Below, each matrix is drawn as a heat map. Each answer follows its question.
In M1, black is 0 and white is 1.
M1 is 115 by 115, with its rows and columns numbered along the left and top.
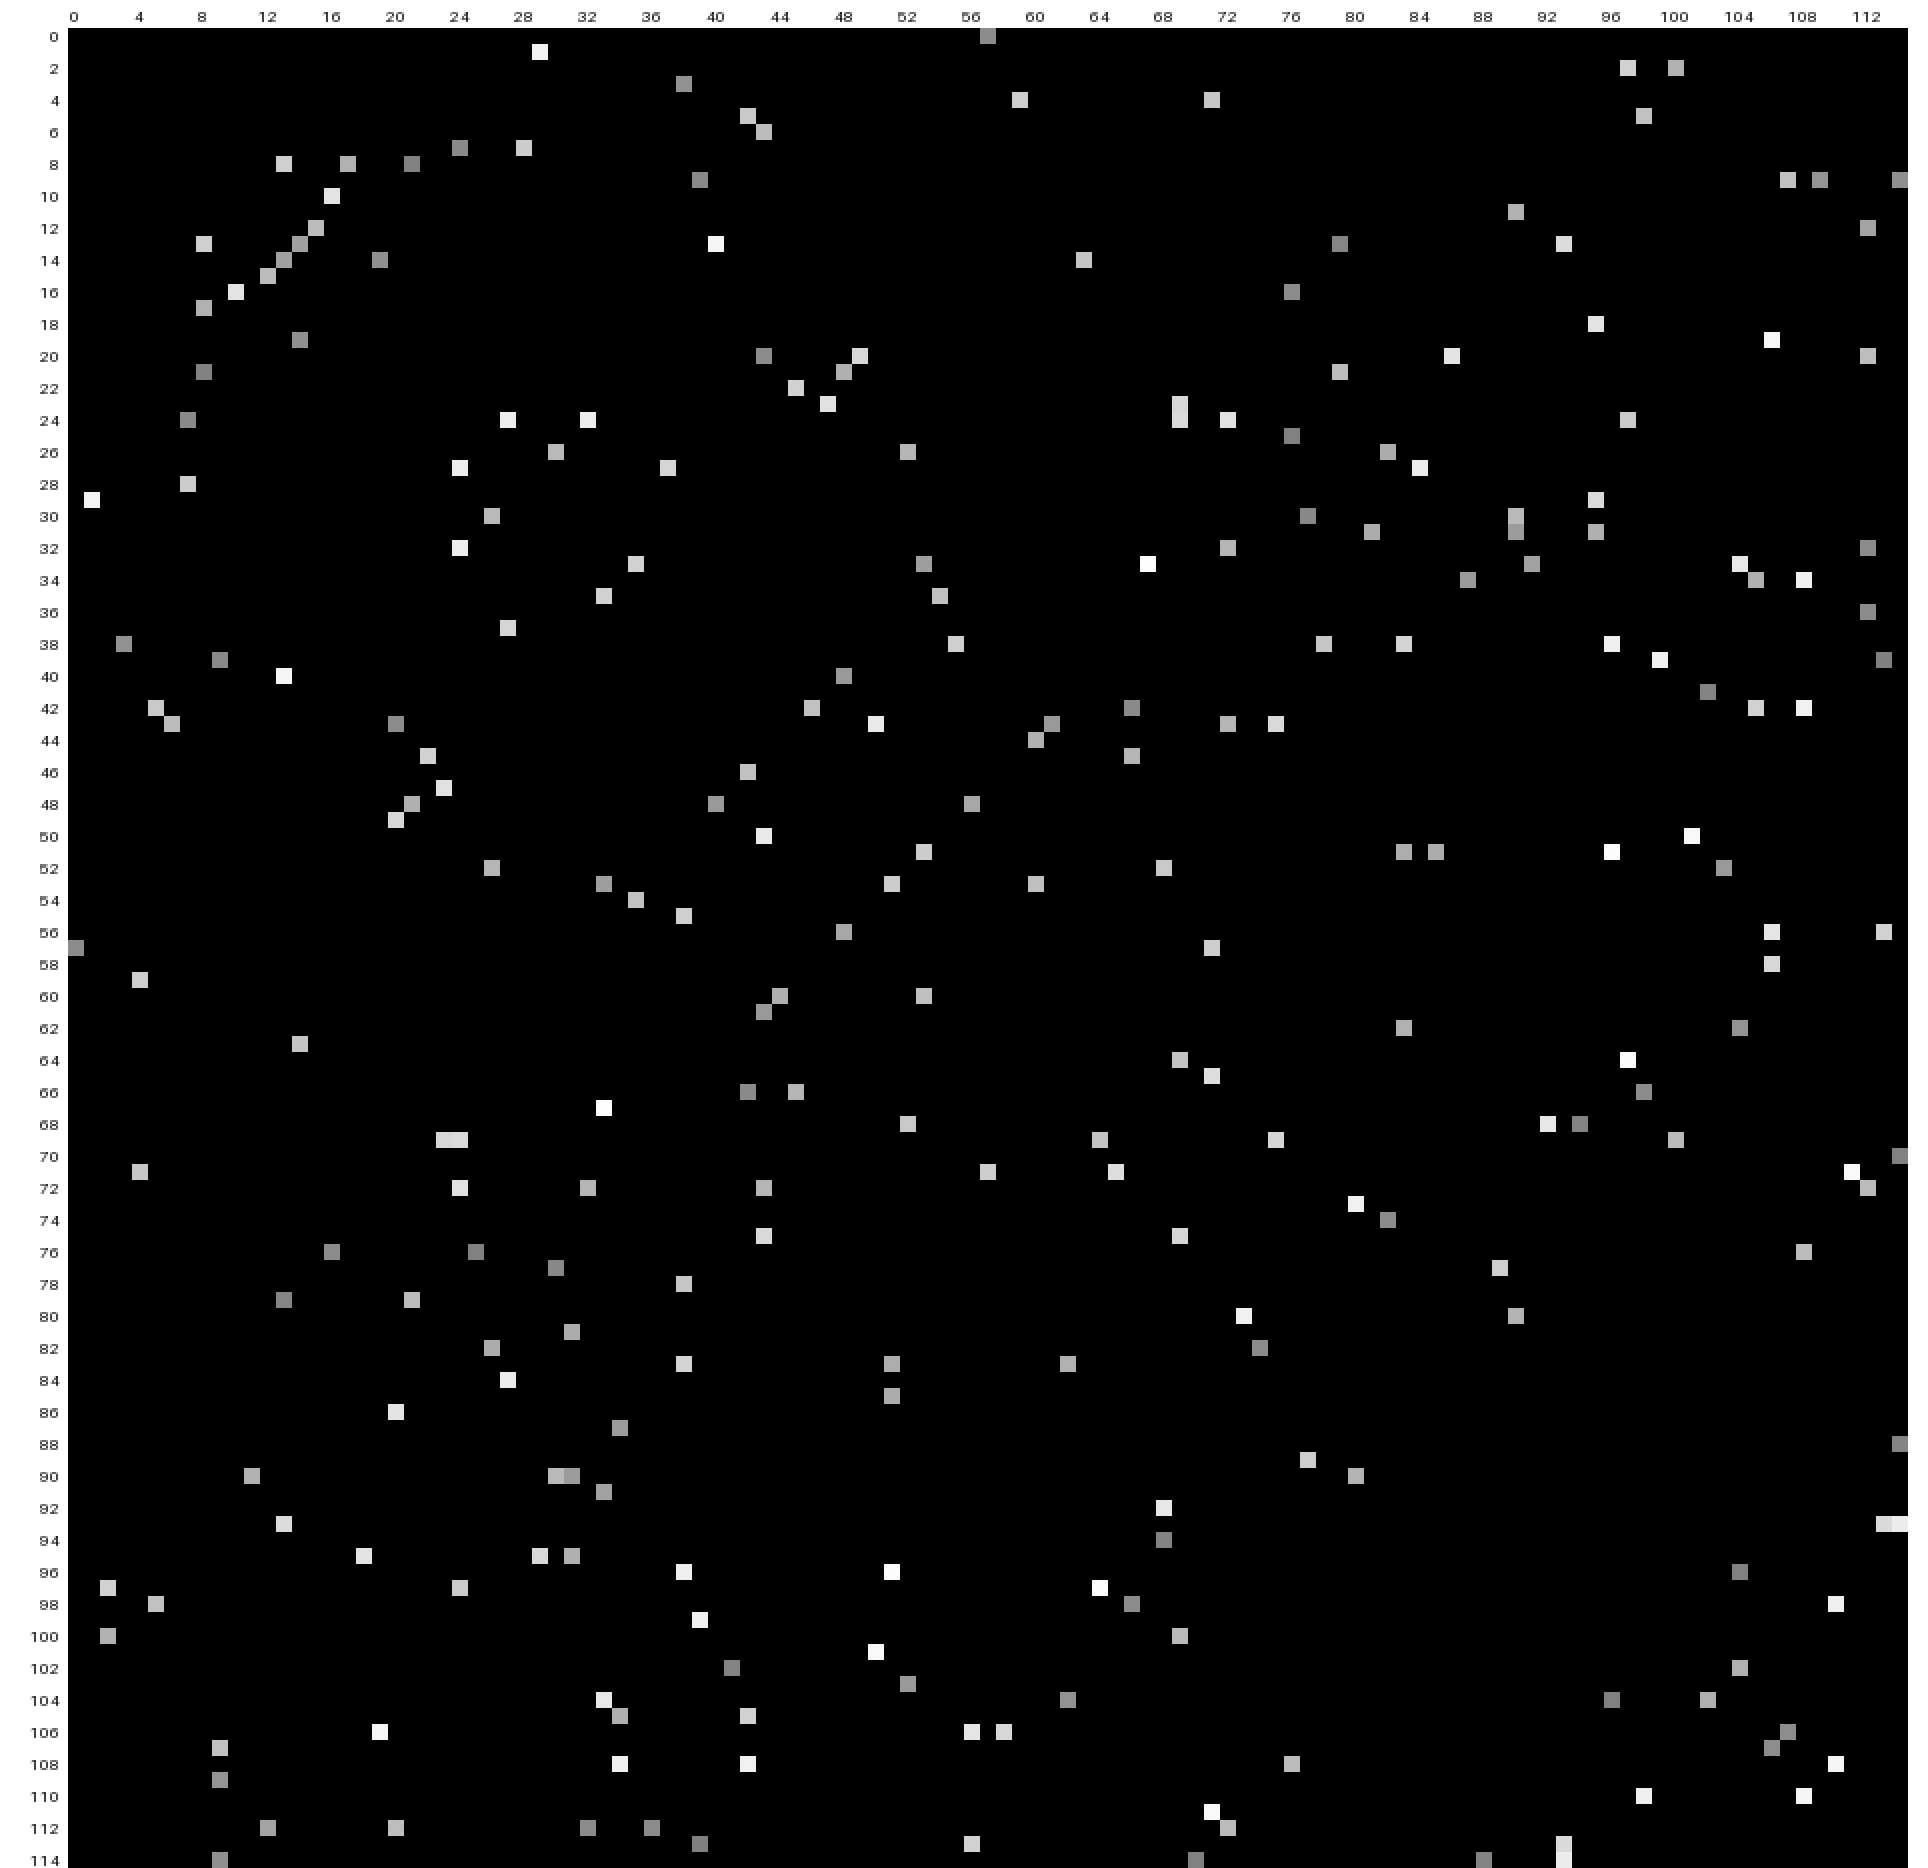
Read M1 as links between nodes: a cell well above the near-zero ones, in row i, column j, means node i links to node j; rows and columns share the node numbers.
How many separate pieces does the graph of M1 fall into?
6
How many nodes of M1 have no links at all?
0
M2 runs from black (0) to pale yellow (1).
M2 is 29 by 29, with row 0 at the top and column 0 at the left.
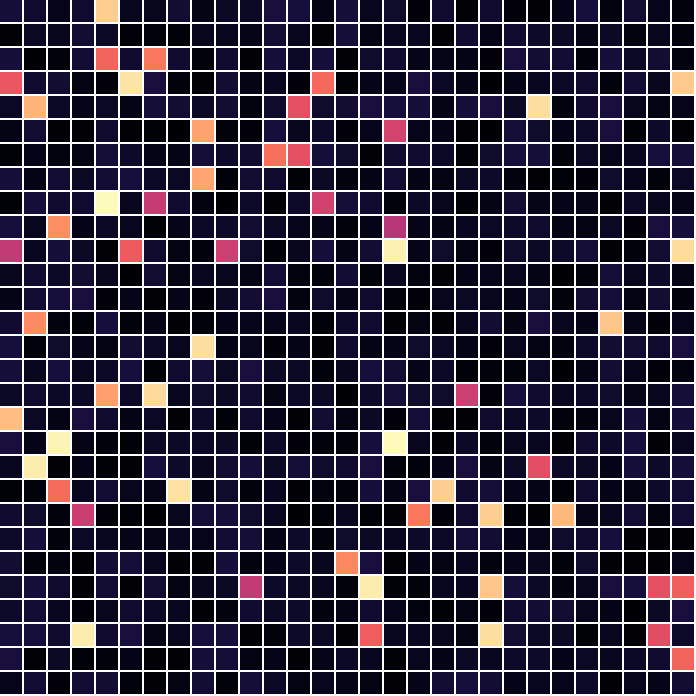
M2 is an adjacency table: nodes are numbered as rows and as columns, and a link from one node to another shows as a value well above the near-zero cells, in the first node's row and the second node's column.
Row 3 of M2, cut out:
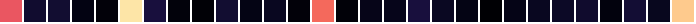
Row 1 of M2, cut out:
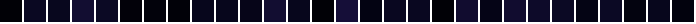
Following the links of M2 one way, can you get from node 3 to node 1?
yes
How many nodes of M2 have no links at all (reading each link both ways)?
0
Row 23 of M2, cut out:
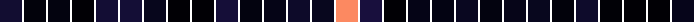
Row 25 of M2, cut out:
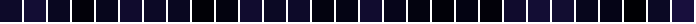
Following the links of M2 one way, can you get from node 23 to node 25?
yes
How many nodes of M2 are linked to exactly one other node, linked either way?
2
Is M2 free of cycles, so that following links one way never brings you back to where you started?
yes
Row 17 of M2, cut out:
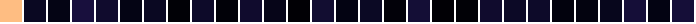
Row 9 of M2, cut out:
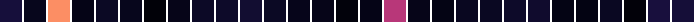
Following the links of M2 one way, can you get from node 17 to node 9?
no
